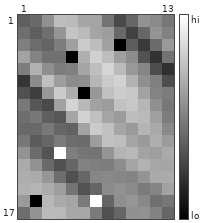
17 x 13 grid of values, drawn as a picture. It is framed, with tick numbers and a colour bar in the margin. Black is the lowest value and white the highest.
There is no overall slope. Six lone cells stand out: two far higher and four far lower than their neighbours. Streaks slant down to the right. Neither half mirrors the other.
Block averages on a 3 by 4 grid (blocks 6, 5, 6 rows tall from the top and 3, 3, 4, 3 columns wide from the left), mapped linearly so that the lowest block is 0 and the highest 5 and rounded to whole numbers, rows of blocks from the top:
1330
0253
3223
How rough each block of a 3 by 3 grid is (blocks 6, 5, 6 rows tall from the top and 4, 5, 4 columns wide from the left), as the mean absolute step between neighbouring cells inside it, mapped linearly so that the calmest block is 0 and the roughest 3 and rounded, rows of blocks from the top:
1 2 2 / 1 2 0 / 3 2 0
